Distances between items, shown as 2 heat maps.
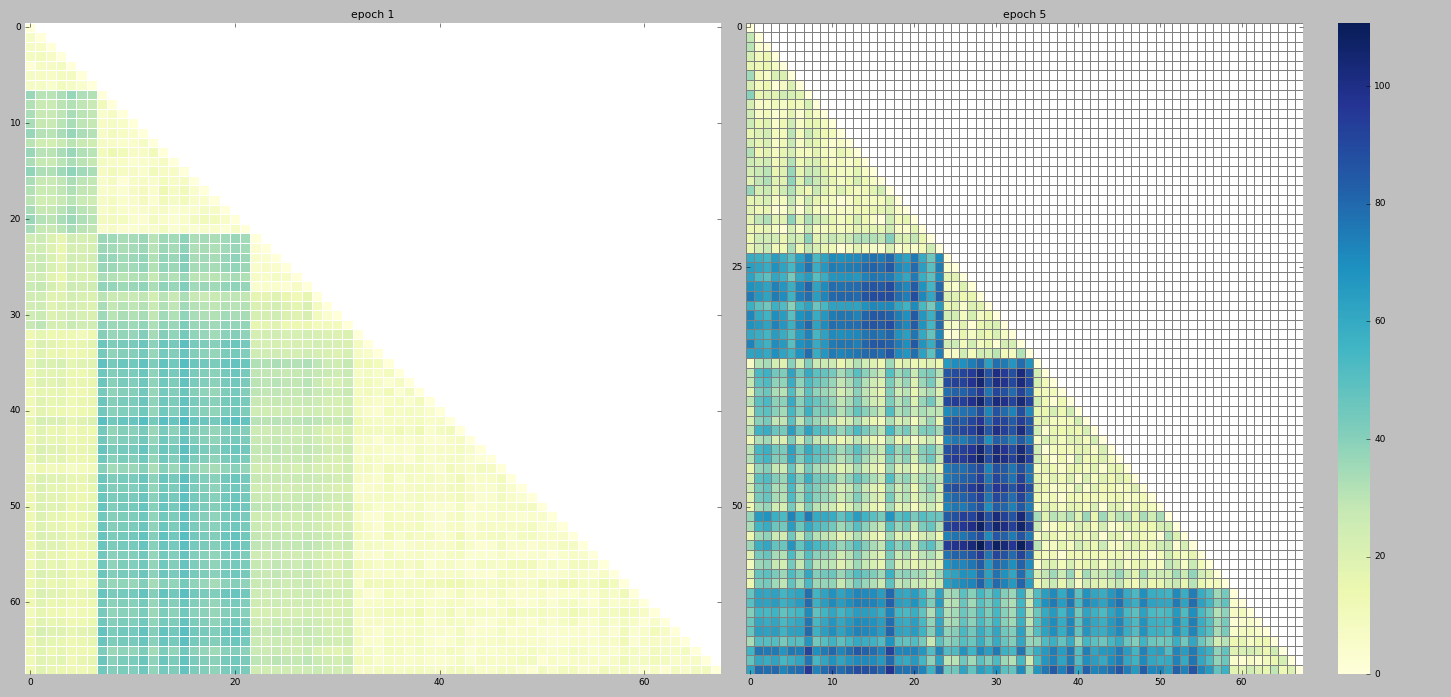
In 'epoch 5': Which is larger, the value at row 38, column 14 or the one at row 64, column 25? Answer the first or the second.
the second
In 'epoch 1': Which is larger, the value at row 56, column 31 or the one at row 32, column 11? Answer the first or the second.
the second
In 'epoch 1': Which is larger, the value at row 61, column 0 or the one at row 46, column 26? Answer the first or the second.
the second
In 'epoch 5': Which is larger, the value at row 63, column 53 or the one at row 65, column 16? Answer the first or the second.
the second
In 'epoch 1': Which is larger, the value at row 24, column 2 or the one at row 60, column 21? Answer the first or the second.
the second
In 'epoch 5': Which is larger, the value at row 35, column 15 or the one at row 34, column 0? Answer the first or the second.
the second
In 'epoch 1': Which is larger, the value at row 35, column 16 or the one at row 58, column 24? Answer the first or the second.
the first
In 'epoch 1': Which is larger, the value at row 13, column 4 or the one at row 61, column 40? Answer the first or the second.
the first
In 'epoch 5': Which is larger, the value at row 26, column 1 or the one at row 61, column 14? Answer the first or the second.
the second
